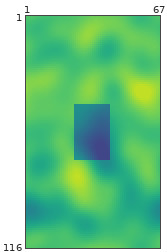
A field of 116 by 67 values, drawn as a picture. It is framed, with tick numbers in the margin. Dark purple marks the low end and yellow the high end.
Average level on the scale: 70%. Histogram: skewed, a long tail of low values. Ninth with the lowest average: centre. Odd patch: lower, in the centre. Roughest part: centre.
